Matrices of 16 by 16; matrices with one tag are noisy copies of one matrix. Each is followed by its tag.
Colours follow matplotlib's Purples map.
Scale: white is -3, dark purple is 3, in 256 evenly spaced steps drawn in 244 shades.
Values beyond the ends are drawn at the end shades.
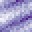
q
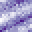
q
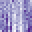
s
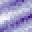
q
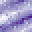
q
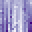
s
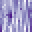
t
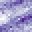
q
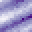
q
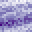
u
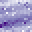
u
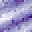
q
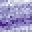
u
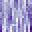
t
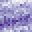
u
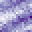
q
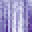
s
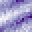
q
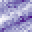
q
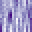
t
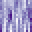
t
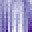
s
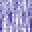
t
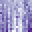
s
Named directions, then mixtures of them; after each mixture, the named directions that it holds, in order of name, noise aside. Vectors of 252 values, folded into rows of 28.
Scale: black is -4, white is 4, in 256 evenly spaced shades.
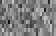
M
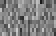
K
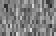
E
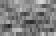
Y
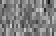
E, M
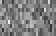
M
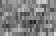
M, Y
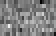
K, Y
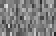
E, K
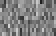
K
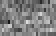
M, Y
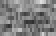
Y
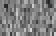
E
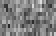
E, Y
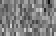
E, M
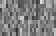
K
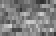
Y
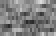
Y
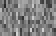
E, K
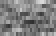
Y
